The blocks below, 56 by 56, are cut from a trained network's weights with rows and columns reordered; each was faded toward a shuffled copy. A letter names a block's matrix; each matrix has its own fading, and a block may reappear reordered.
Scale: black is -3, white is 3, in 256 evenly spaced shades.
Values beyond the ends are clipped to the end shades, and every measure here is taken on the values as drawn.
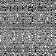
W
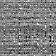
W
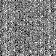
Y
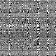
W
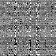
W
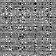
W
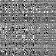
W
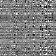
W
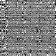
W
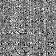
Y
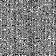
Y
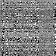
W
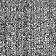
Y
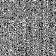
Y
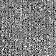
Y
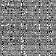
W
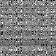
W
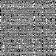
W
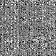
Y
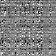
W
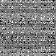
W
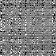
W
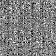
Y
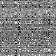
W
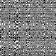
W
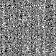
Y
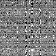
W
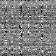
W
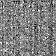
Y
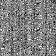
Y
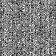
Y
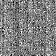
Y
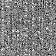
Y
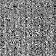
Y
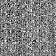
Y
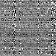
W
